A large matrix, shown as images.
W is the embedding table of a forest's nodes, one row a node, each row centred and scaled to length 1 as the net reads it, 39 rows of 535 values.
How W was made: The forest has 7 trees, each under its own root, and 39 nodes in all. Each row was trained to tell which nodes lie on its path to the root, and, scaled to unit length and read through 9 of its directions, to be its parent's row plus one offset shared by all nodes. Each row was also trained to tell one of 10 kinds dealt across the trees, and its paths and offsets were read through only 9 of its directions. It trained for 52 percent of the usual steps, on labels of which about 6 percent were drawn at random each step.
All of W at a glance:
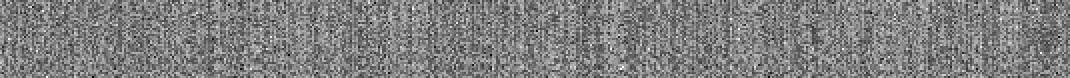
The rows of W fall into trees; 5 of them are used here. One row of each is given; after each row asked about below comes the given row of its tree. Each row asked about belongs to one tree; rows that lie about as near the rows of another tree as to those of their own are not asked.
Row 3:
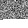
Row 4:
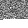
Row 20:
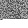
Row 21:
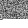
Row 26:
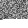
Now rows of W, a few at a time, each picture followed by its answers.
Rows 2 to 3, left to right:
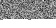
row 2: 4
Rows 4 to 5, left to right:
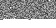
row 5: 4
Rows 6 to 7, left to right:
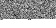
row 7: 26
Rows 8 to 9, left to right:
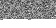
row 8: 4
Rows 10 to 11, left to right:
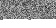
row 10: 21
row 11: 3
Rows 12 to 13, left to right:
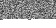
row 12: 21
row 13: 4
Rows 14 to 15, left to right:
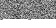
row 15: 4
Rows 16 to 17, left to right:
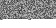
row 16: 20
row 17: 3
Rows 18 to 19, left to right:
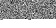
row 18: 4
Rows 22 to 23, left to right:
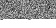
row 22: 20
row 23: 3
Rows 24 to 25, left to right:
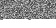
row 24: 3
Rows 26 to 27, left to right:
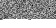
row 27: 4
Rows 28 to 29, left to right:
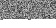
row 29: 21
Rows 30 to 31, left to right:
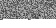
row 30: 21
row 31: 21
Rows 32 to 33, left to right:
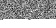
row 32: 3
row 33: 3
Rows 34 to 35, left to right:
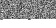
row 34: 3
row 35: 21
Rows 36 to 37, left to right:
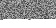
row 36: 26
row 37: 20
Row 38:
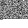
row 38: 3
